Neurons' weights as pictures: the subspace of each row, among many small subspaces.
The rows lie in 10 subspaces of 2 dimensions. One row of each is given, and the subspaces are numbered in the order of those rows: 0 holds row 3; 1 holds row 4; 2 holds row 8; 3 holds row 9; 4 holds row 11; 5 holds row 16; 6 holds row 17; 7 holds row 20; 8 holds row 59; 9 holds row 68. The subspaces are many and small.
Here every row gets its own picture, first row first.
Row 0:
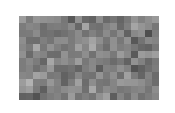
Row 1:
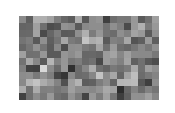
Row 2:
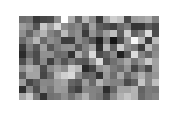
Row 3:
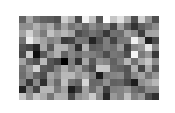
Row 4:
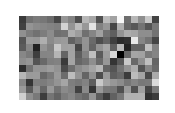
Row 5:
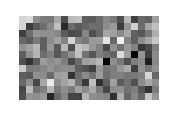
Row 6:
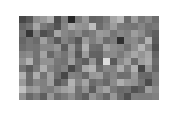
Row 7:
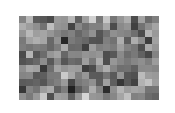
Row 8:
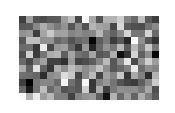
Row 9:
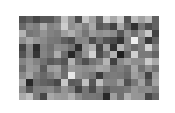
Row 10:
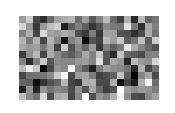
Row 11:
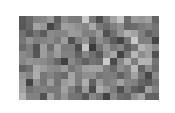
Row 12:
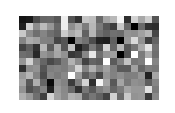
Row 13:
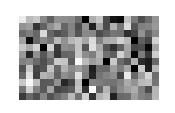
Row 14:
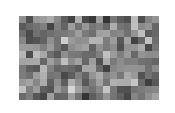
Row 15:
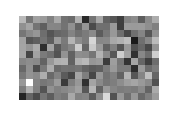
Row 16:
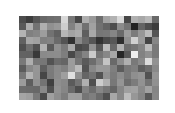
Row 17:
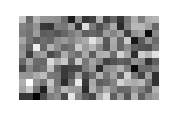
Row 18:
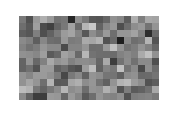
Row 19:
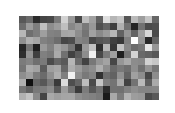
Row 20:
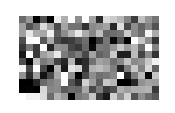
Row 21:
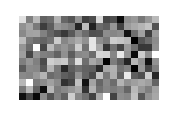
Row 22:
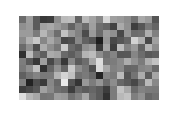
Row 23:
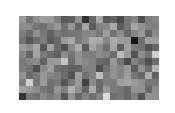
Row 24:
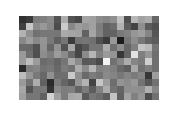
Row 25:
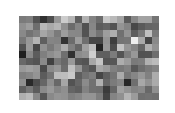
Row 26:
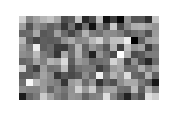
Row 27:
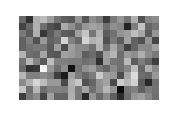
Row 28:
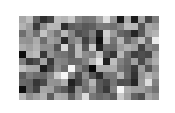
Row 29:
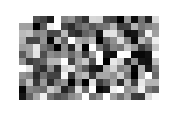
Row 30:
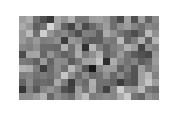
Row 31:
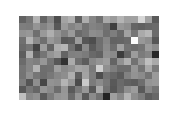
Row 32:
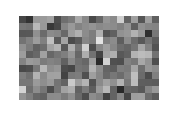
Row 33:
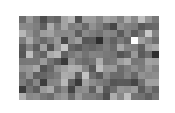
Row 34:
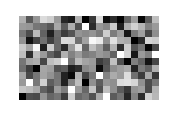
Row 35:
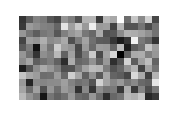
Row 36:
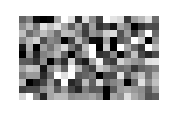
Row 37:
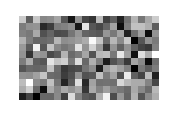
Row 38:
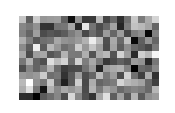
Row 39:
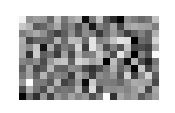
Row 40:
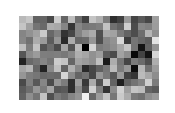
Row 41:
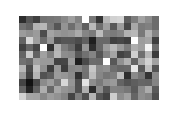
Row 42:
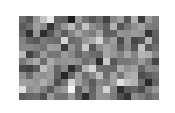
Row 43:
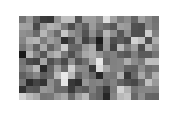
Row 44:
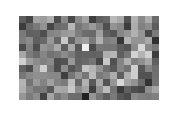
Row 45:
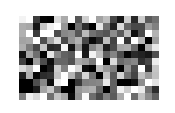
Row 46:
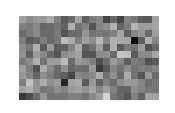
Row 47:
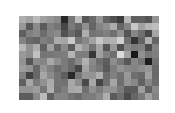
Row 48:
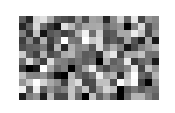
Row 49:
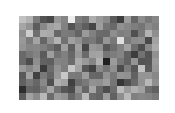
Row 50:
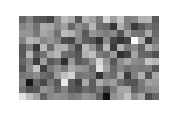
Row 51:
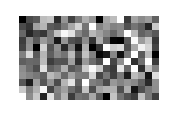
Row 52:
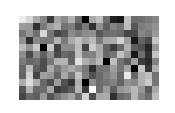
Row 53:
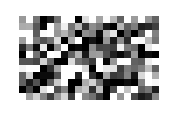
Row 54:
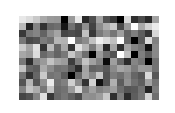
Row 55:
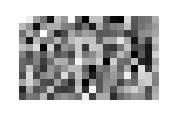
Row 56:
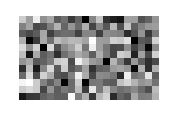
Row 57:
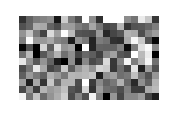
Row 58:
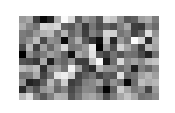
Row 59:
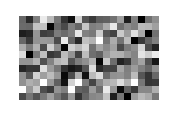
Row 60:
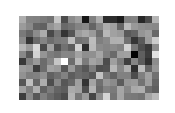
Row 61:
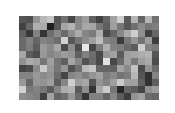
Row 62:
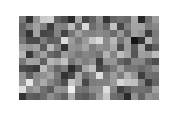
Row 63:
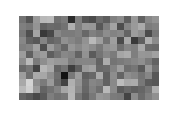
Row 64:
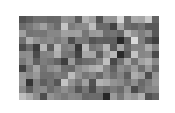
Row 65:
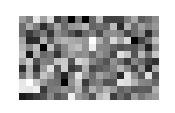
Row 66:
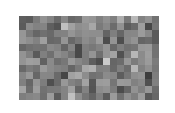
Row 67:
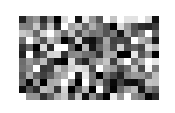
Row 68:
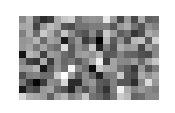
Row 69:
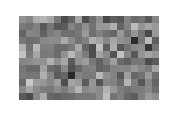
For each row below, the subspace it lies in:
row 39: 2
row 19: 3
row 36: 3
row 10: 1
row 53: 8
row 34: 4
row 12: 5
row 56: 7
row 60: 0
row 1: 1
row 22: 9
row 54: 5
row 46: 9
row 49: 2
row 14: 0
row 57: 0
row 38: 6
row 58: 3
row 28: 9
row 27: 1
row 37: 6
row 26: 1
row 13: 7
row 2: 5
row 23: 4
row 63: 2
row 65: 7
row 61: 4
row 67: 8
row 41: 7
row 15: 2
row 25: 3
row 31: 8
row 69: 3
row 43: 9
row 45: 2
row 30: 4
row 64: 9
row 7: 0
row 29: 8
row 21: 6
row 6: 2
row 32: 8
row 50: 9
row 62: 4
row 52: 7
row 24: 5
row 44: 0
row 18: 6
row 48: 1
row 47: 5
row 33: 8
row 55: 7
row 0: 6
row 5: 5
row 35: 1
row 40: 0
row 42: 4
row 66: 3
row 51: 6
